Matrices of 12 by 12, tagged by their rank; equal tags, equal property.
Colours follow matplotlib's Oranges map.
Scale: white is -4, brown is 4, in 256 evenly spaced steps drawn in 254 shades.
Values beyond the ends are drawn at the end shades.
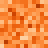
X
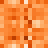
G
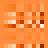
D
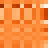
D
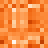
G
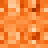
G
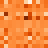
G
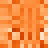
G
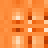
D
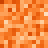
X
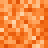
X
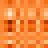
D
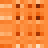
D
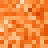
X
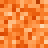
X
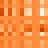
D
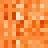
G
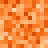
X
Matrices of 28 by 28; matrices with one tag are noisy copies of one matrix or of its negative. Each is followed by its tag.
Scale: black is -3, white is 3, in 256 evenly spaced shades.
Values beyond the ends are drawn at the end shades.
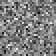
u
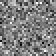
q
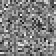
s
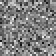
q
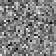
u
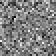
q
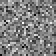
u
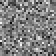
q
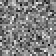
q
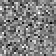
u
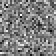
s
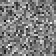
u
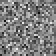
u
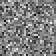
u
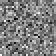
u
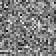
s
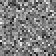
q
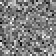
q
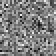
s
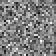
u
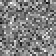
q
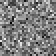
q
